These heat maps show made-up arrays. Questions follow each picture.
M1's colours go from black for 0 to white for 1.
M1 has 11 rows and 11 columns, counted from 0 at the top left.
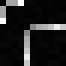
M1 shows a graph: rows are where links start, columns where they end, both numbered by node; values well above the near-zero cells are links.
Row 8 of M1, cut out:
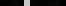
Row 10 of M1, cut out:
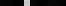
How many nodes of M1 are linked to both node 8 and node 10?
1
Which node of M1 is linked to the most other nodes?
node 4
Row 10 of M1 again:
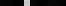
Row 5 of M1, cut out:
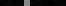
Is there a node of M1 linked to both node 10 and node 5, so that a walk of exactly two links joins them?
yes
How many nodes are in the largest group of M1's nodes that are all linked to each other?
2
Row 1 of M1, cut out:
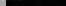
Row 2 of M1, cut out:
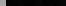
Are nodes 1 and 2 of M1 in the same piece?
yes
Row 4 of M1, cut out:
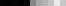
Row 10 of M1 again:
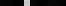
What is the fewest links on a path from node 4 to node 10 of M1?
1
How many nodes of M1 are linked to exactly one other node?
9
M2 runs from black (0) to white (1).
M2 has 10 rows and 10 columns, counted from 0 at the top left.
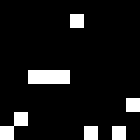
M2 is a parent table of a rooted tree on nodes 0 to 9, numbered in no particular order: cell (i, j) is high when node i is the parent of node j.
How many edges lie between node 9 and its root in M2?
1
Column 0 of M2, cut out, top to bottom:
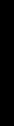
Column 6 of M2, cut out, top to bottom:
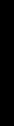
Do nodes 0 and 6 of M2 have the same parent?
yes
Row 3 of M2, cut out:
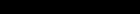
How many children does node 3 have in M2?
0
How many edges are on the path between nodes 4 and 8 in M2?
3
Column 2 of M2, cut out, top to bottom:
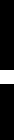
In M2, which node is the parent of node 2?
5
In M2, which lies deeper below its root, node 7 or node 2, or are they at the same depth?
node 2
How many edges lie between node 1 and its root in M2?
3
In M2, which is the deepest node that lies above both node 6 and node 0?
9
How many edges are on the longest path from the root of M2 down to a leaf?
5
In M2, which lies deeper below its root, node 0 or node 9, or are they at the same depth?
node 0
